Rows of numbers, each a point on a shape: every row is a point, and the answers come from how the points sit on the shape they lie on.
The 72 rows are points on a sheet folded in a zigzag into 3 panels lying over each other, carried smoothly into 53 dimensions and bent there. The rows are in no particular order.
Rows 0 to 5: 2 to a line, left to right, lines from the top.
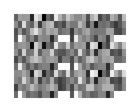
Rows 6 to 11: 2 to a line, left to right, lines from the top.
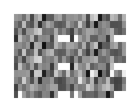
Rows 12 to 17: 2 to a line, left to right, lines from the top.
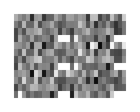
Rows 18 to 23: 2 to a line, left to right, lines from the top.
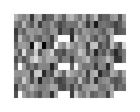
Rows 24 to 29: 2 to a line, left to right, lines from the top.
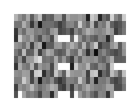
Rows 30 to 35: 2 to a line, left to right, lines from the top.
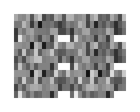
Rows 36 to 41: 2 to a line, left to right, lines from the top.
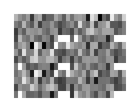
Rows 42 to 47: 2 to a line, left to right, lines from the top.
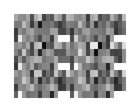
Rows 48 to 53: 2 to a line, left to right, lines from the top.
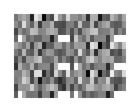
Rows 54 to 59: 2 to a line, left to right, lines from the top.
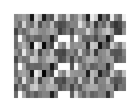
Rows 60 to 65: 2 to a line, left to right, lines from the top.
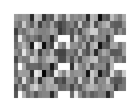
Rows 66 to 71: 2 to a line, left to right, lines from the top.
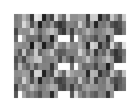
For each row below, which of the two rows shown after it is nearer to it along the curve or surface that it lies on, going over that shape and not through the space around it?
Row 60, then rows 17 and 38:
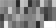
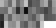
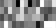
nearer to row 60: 38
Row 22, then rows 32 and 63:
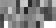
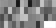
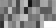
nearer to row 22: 63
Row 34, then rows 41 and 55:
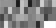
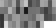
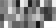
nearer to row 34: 55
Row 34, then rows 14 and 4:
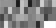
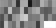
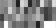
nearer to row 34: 4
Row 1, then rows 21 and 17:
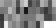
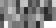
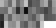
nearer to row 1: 17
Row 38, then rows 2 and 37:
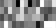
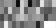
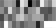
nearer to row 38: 2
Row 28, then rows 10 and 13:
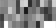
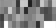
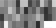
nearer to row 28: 10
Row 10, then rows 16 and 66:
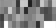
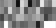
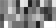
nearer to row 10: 66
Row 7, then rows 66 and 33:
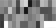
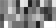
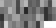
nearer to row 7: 66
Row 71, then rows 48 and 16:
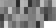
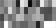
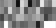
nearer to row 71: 16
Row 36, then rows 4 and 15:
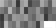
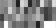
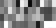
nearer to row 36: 4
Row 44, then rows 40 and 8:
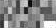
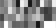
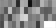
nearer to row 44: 8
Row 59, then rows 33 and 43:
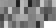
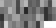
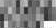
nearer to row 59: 43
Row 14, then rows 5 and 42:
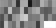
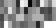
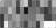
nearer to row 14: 42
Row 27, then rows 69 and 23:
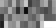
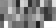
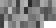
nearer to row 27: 23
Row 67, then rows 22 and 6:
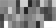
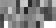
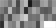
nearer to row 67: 22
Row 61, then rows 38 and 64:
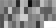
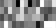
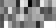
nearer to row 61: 38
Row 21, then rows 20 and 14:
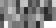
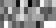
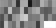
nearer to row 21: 20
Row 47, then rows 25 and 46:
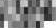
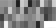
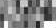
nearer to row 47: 46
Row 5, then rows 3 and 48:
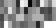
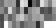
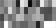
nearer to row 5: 3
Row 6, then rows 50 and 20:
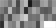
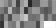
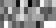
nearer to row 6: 50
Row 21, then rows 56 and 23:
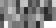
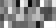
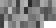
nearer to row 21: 56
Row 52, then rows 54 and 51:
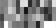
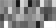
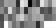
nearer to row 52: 54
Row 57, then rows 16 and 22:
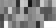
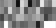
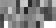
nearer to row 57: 22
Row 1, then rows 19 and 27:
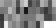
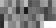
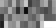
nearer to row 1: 19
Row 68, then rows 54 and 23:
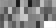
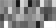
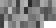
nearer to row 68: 54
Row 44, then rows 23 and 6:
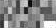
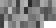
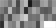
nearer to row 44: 6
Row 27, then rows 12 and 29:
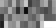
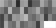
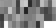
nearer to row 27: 29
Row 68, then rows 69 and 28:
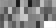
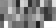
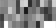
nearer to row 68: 69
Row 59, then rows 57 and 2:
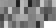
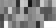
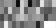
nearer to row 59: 2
